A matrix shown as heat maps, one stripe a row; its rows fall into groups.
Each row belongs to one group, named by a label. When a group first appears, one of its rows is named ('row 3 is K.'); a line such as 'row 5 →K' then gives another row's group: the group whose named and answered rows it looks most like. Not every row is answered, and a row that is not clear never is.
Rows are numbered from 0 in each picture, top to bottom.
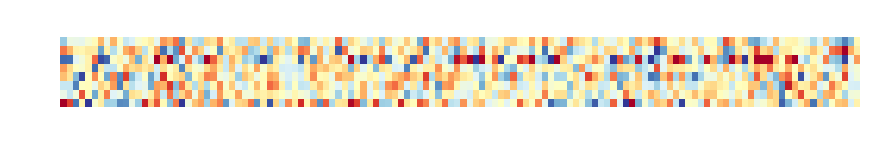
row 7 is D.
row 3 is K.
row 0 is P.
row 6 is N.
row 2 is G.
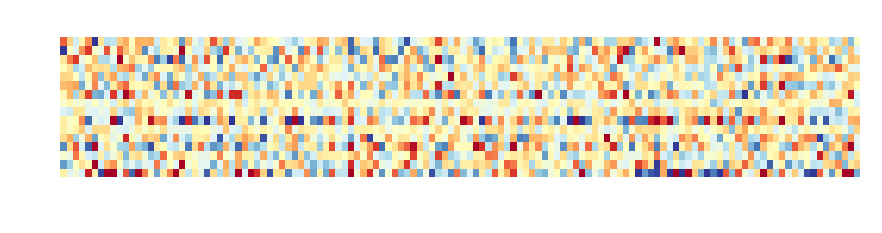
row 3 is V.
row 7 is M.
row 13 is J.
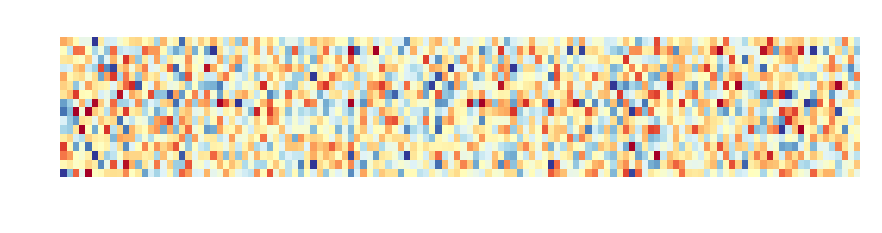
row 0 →K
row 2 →G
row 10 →N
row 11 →V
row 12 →D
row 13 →K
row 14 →G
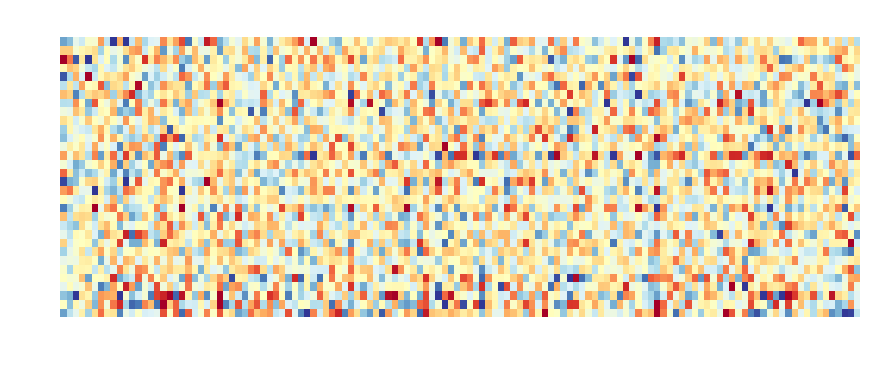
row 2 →D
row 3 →K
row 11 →P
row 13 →G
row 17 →K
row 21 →N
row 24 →P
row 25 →G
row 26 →M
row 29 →N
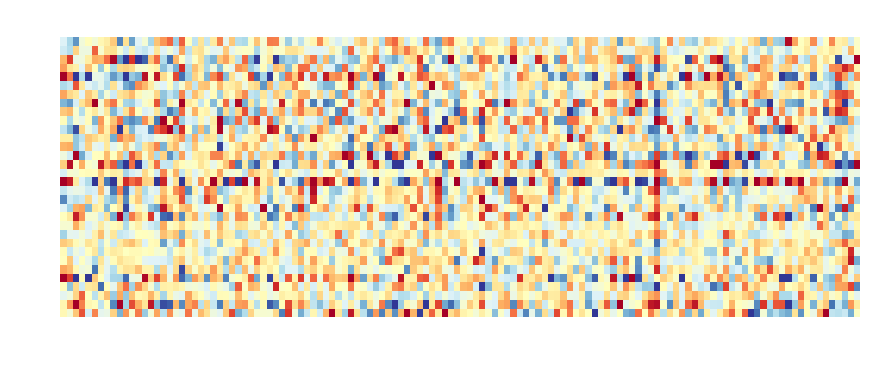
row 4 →D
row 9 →P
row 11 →V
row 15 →P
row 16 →K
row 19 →J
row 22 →P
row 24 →M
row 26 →K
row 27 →D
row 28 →M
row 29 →N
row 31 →P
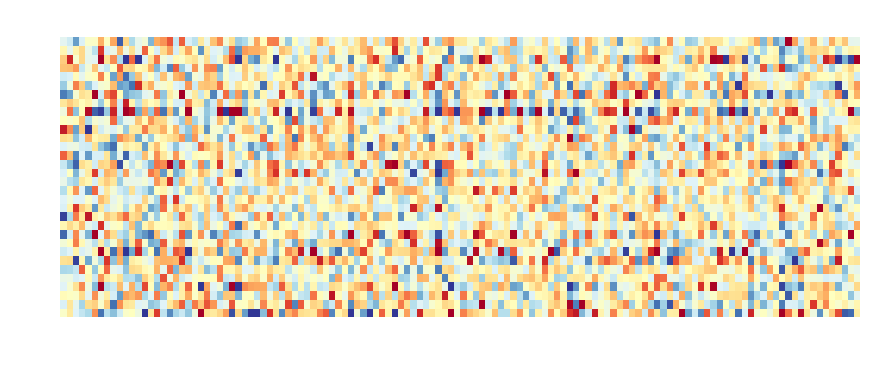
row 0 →N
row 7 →G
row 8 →G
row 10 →D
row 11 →V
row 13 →D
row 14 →N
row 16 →N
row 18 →P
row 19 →J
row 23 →J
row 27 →P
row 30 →V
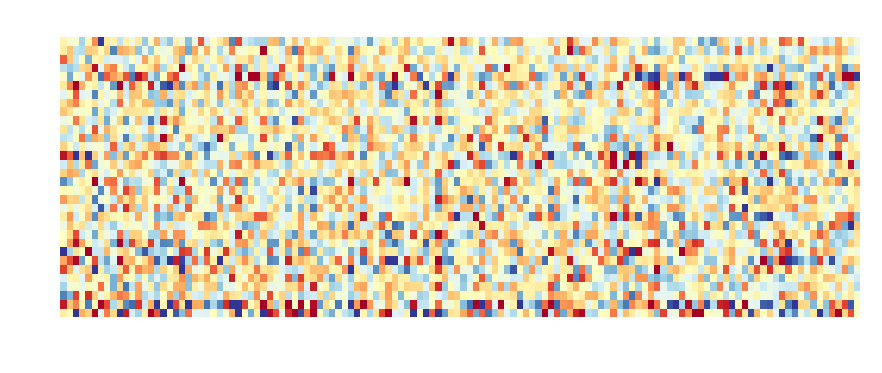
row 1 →V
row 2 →D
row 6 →J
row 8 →K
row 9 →J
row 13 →D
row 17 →G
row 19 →G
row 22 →J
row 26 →K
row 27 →V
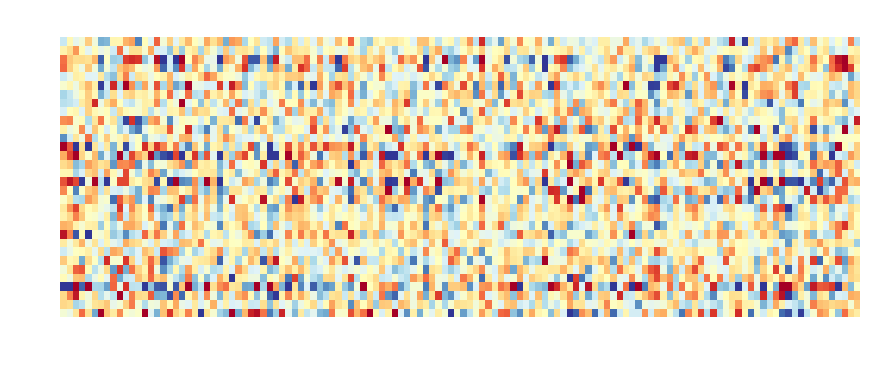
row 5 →G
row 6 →G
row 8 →V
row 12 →D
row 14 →V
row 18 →V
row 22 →D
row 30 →V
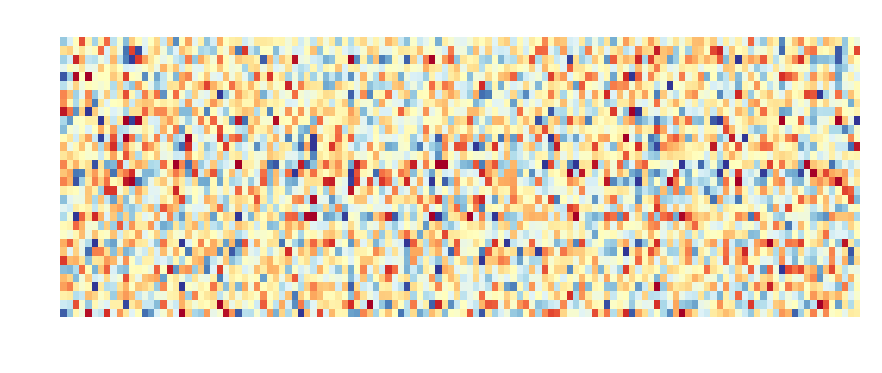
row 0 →N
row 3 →P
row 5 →V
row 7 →K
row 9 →M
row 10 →P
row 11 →G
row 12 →G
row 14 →J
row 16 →V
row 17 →M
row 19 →P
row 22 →P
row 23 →K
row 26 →N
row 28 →K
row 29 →V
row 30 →J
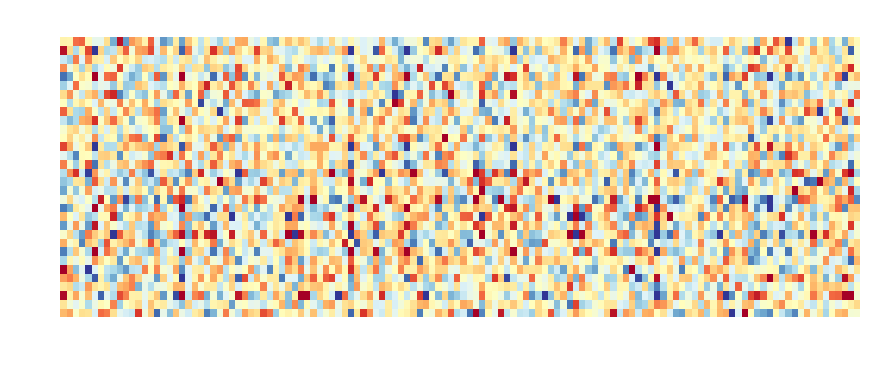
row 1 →K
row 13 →N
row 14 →K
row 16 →J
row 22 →V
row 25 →P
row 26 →D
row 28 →V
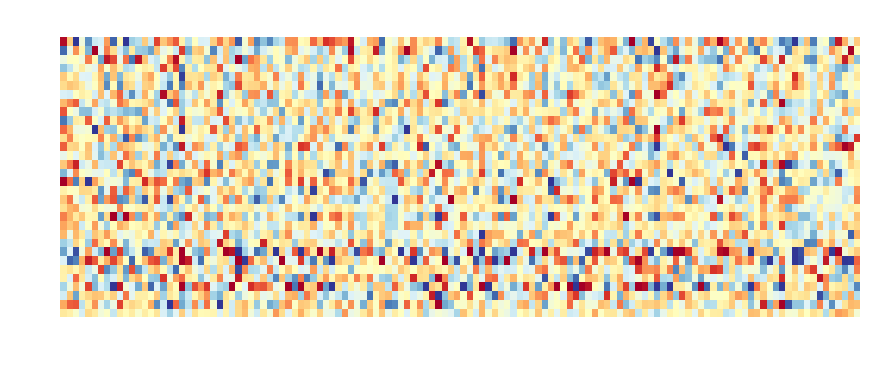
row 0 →D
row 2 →M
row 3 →P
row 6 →P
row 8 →D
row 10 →K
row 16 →D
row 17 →G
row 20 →G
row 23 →J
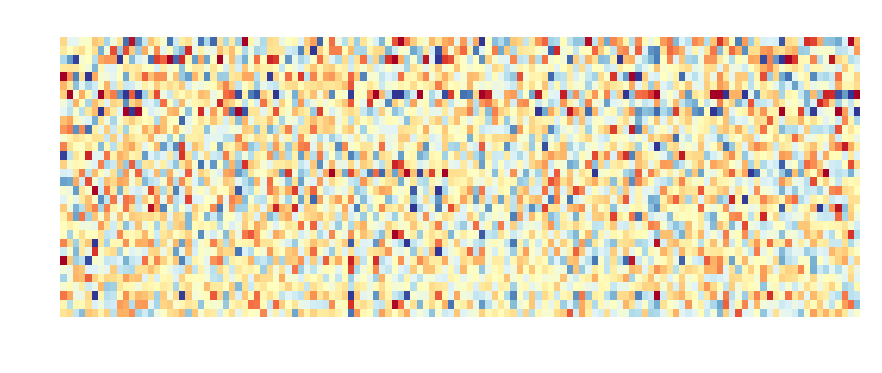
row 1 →G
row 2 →N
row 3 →K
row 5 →D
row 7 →J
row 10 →D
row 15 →P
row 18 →G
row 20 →D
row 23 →K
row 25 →D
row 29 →K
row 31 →V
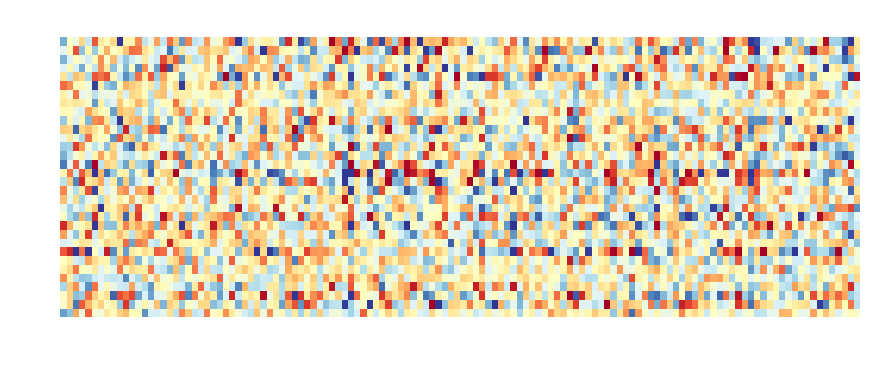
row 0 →P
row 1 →J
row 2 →P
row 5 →K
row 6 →J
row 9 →P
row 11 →V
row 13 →P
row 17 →K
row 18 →J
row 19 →M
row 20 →J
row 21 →K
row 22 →K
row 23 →M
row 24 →D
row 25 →V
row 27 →D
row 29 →V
